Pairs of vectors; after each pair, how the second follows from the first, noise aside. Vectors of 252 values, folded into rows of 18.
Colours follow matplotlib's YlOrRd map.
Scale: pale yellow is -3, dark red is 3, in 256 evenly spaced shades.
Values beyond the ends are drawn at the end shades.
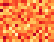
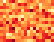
shuffled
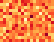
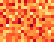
shuffled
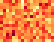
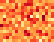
shuffled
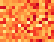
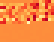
partly zeroed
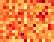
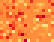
partly zeroed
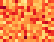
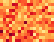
shuffled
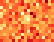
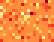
partly zeroed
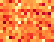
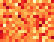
shuffled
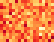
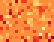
partly zeroed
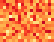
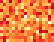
shuffled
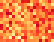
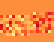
partly zeroed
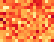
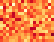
shuffled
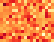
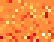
partly zeroed
